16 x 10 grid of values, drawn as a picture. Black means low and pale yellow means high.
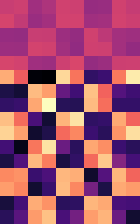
Grain: checkered. Histogram: flat. Slope: none. Seam: horizontal, 30% of the way down, the top part calmer. Average level on the scale: 50%.
